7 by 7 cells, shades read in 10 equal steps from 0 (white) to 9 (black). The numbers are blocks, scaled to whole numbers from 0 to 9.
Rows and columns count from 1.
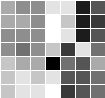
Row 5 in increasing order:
2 3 3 3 5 6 9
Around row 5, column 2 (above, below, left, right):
5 1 2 3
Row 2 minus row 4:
-1 -2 0 -2 -5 7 2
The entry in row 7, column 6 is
6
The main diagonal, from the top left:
3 3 4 2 5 6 5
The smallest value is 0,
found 3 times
